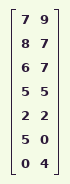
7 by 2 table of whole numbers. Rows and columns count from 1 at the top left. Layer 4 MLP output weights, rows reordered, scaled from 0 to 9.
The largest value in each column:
8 9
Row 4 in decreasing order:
5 5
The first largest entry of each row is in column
2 1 2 1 1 1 2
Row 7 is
0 4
